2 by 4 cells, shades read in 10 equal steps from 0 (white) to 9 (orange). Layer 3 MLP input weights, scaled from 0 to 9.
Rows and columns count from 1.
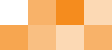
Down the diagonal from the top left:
0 5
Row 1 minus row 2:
-7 1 6 -3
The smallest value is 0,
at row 1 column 1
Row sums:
18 21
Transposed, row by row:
0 7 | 6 5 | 9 3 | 3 6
